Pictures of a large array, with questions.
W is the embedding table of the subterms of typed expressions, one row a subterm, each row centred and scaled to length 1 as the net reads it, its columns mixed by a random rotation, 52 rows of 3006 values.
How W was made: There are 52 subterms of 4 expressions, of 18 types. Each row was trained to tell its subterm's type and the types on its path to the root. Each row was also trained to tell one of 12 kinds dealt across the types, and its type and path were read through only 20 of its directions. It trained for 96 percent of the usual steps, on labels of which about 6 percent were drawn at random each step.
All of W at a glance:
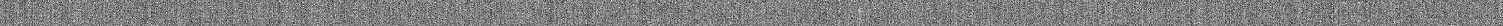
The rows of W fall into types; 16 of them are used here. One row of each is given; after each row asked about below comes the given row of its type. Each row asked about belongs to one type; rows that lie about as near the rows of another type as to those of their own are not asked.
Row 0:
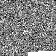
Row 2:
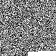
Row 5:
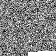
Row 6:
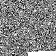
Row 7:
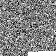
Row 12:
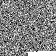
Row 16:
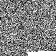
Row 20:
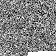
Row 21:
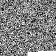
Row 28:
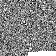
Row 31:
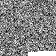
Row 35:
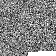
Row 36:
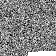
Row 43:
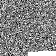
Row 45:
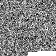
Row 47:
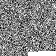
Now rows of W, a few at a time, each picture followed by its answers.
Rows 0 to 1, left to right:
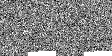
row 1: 2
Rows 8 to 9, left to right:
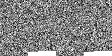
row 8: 16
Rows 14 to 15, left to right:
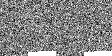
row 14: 31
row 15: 47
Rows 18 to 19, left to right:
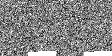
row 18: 45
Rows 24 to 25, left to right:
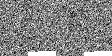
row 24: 45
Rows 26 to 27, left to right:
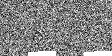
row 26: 0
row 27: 47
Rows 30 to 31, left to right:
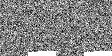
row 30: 16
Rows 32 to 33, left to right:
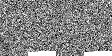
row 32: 28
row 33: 16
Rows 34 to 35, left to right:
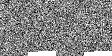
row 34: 43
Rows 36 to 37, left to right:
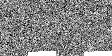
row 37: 7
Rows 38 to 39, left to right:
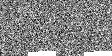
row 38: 47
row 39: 0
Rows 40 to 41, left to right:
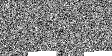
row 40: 12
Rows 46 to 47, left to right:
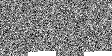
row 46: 0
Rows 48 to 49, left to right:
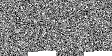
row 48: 43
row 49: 5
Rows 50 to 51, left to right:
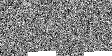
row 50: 21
